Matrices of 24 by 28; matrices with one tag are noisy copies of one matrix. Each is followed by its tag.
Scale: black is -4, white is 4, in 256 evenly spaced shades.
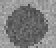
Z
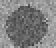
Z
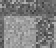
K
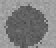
Z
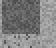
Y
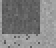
Y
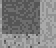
Y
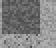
Y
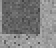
Y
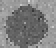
Z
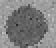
Z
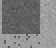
Y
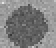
Z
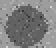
Z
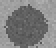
Z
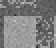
K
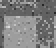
K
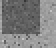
Y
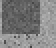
Y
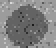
Z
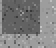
Y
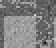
K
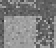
K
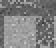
K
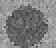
Z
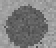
Z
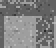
K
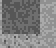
Y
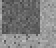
Y
